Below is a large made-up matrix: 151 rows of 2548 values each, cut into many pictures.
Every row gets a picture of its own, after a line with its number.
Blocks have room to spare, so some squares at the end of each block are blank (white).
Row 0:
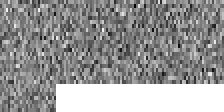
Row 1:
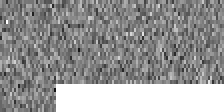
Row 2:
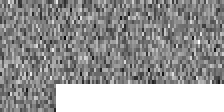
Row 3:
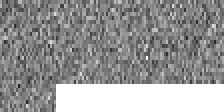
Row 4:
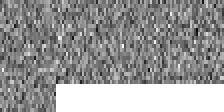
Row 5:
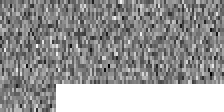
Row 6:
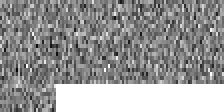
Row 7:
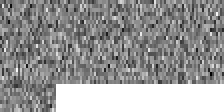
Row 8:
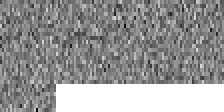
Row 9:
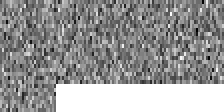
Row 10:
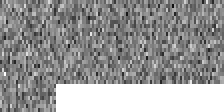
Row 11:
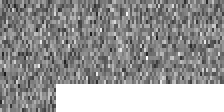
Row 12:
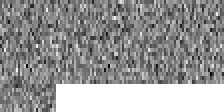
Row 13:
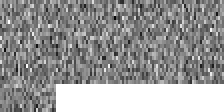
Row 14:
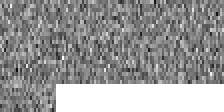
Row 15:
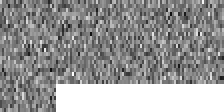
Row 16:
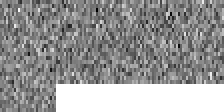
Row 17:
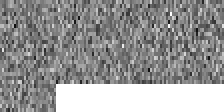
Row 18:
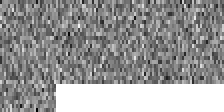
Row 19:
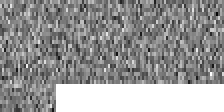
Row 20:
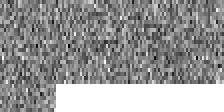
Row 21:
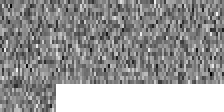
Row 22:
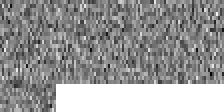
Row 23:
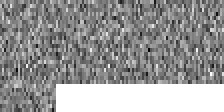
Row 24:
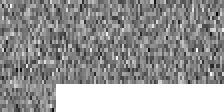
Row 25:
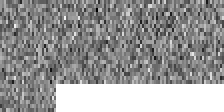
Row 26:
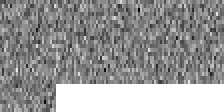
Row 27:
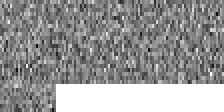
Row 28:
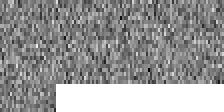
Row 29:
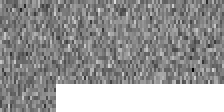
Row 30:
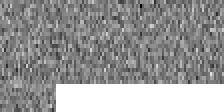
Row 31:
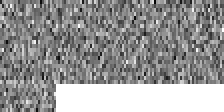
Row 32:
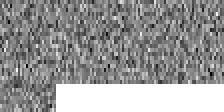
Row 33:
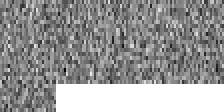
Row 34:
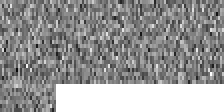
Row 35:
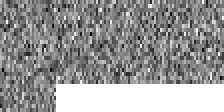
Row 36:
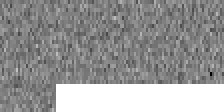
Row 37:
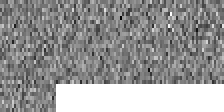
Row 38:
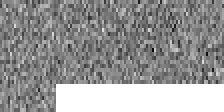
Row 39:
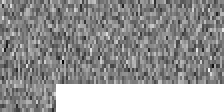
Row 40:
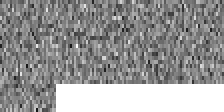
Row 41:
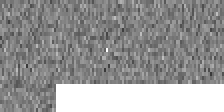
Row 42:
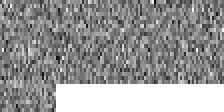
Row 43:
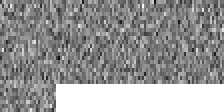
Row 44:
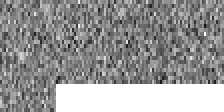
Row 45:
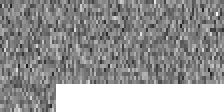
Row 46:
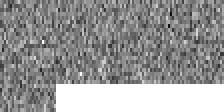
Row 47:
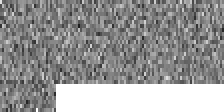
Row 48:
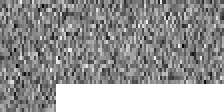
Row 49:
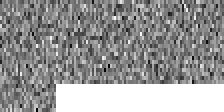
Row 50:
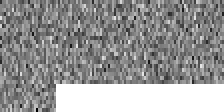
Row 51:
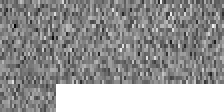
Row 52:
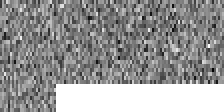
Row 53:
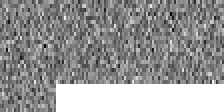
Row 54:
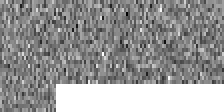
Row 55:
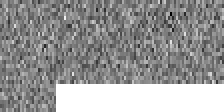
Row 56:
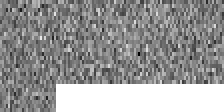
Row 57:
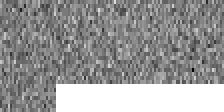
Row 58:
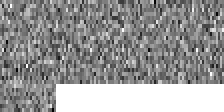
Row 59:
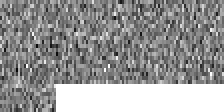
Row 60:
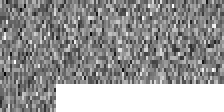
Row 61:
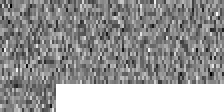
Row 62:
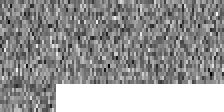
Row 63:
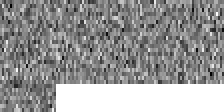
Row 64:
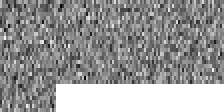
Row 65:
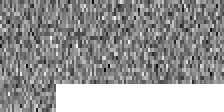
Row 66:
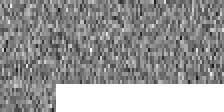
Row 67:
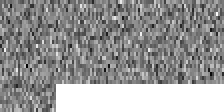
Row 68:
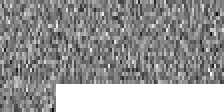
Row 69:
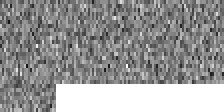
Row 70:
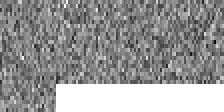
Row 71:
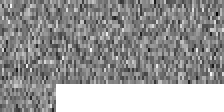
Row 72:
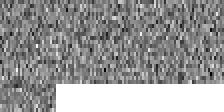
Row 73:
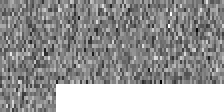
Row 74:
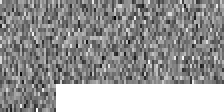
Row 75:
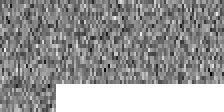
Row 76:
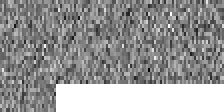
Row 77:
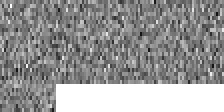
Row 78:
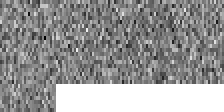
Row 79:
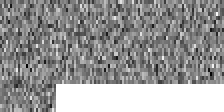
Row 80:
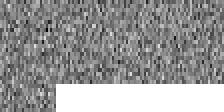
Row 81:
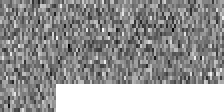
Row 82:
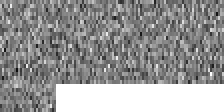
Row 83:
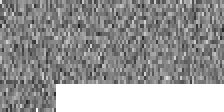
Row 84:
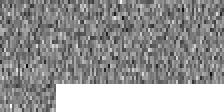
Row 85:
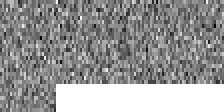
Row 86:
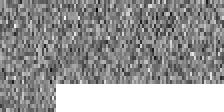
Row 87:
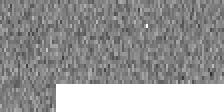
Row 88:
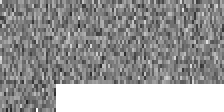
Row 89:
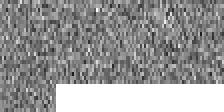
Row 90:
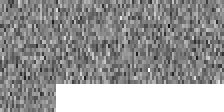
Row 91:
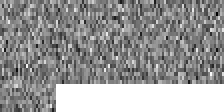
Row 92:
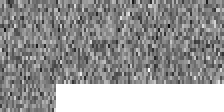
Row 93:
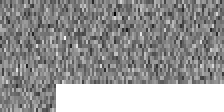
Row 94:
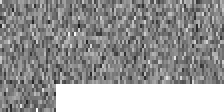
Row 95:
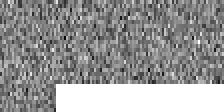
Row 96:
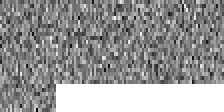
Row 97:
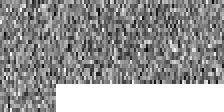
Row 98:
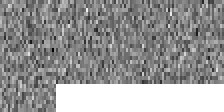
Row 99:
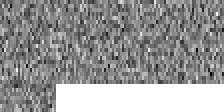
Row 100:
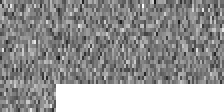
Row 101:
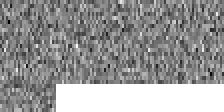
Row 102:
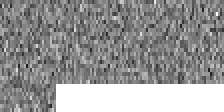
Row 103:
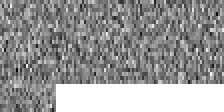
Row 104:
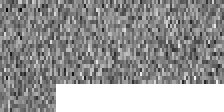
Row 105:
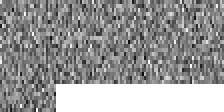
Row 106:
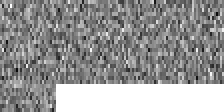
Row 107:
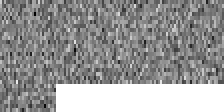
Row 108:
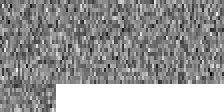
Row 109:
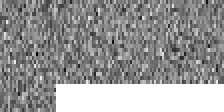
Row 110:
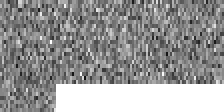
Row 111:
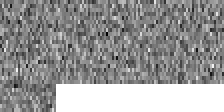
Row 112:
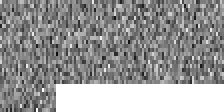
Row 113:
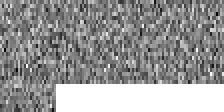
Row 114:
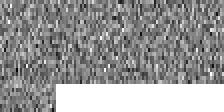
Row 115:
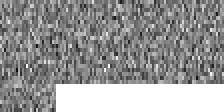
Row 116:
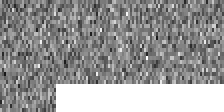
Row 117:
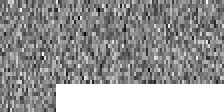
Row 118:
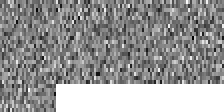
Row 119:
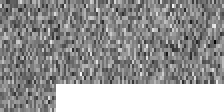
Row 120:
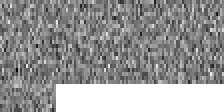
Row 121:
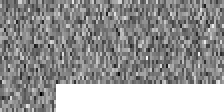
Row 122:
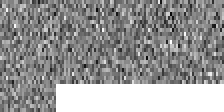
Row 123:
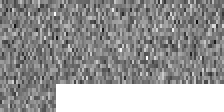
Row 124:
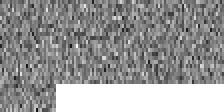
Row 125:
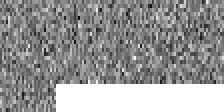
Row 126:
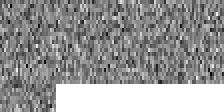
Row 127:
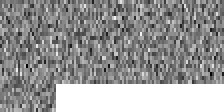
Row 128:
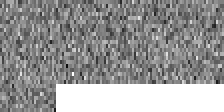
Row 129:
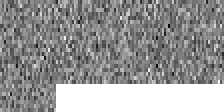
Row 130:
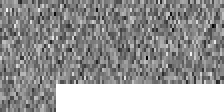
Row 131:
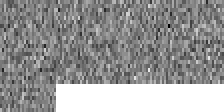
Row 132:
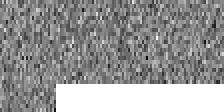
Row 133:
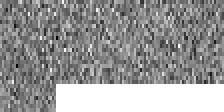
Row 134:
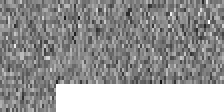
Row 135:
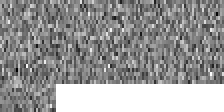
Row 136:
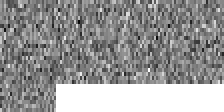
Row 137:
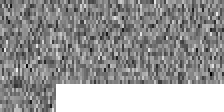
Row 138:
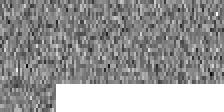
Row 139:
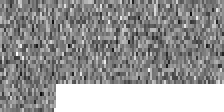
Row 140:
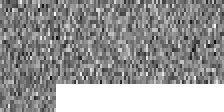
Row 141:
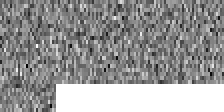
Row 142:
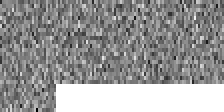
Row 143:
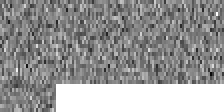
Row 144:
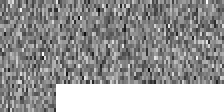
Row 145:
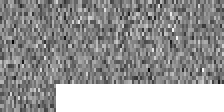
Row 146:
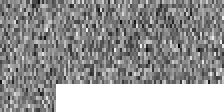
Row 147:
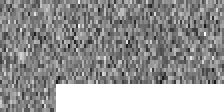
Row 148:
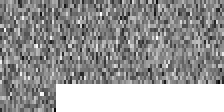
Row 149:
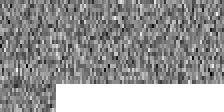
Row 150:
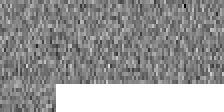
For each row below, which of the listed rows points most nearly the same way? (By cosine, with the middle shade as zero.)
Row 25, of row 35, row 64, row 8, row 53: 35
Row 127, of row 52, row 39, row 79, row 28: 79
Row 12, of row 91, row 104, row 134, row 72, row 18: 72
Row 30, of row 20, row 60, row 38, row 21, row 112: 112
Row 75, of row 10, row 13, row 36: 36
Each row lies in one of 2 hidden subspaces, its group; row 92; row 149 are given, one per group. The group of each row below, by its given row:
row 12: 149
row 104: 92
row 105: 149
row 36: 149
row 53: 92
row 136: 92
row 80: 92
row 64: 92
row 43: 149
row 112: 149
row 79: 149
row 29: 92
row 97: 92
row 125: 92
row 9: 92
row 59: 149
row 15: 92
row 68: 149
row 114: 149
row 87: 149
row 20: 92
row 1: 92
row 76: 92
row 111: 149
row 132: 92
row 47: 149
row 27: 149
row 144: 92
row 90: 92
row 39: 149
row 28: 92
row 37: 92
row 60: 92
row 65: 149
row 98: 92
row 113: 149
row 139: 92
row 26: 149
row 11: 92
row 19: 149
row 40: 149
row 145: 92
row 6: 149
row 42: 149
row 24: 149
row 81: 92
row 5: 149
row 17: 92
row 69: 149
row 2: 92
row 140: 92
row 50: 149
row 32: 149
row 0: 92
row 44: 92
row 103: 149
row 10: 92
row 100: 149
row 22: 149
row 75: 149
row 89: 92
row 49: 149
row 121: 92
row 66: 149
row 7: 149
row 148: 92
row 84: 149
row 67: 149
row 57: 92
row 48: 92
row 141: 149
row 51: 92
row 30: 149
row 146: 92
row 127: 149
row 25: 92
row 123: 92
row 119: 92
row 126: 149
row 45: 149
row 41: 149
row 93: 149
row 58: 149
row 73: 92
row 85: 92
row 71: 149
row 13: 149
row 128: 92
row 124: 149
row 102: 149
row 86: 92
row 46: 92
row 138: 149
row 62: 149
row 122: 92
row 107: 92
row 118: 92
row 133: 92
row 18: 149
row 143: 149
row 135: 149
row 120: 149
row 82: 149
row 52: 92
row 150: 149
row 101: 149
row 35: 92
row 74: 149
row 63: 149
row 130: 92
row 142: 149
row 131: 92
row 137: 149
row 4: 92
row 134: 92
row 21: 149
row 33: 92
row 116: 92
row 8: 149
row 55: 92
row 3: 92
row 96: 149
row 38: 92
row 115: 149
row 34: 149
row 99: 149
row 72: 149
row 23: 149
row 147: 92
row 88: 149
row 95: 92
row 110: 92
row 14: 149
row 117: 92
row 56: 92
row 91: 149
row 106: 149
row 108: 149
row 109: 92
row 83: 149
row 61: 149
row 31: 149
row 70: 92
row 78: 92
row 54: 92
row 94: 149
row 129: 92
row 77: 149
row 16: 92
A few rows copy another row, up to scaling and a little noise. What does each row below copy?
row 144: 117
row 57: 29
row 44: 147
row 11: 116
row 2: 95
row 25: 86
